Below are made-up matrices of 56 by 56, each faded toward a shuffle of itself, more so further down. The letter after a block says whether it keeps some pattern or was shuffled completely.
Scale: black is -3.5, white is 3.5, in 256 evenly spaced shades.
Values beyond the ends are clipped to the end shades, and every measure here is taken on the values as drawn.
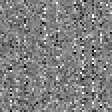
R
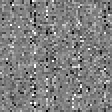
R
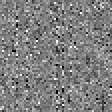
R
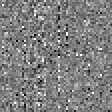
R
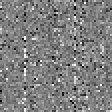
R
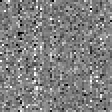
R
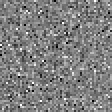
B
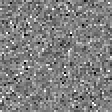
B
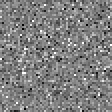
B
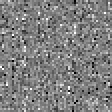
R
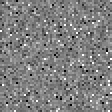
B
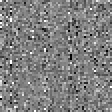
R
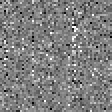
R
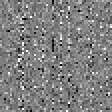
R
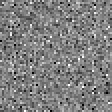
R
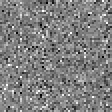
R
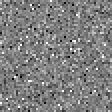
B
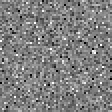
B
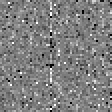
R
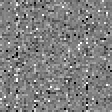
R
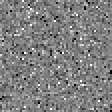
B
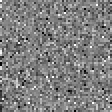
R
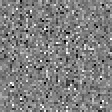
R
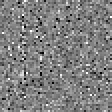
R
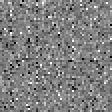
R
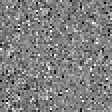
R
